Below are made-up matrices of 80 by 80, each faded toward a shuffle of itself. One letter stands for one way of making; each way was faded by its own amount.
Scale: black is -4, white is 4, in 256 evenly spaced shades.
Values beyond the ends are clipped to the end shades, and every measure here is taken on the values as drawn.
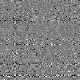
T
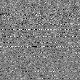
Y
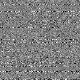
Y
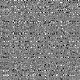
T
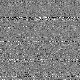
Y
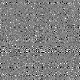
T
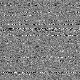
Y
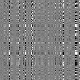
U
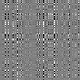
U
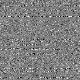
Y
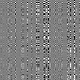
U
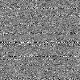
Y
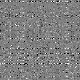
T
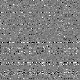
T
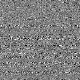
Y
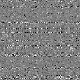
T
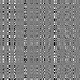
U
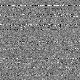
Y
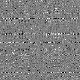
T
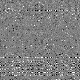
T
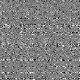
T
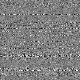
Y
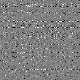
T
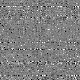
T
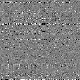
T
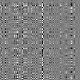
U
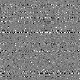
T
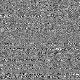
Y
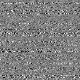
Y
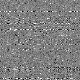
T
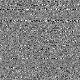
Y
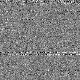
Y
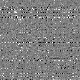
T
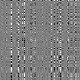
U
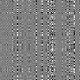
U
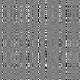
U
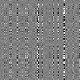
U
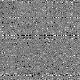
T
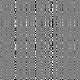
U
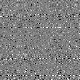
T
